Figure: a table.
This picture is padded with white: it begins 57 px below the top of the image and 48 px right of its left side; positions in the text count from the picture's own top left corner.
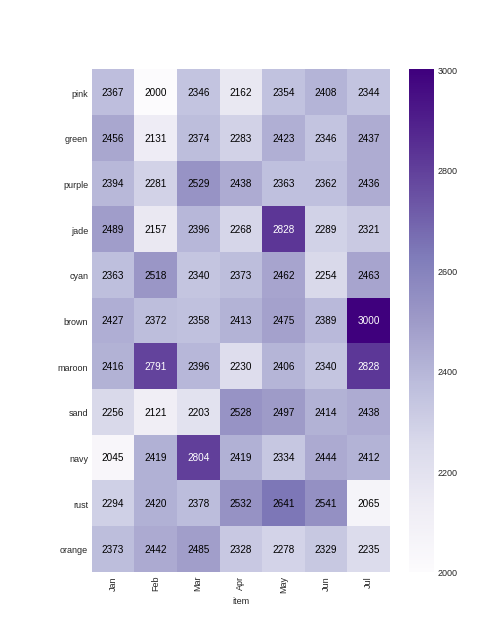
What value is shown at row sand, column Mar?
2203
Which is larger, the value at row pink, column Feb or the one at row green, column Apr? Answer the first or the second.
the second
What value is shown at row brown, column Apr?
2413
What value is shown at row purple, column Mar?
2529
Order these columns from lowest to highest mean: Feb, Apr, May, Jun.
Feb, Apr, Jun, May
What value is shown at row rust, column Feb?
2420
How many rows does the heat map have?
11
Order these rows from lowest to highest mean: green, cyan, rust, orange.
green, orange, cyan, rust
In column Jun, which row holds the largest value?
rust
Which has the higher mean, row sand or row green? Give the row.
sand
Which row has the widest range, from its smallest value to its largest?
navy
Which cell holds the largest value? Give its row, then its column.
brown, Jul
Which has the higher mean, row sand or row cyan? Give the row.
cyan
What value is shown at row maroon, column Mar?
2396
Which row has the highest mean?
brown
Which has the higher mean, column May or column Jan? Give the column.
May
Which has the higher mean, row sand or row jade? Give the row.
jade
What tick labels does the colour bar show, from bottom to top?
2000, 2200, 2400, 2600, 2800, 3000
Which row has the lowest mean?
pink
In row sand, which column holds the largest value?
Apr
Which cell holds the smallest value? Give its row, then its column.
pink, Feb
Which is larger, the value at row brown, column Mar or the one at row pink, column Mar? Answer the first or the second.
the first
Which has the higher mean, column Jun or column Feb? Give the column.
Jun
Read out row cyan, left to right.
2363 2518 2340 2373 2462 2254 2463
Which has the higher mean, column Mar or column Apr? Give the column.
Mar
